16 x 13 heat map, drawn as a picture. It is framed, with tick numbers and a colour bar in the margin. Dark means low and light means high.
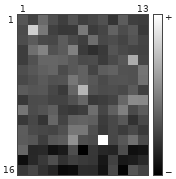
Most values sit low, with a long tail of high ones. The middle left is the calmest part. Overall the values sit about 30% of the way up the scale. A horizontal seam about 80% of the way down splits the table, and the top part is higher.
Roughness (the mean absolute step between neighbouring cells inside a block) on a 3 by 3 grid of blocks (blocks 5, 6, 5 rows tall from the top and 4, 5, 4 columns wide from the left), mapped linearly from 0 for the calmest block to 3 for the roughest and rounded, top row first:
211 | 011 | 132
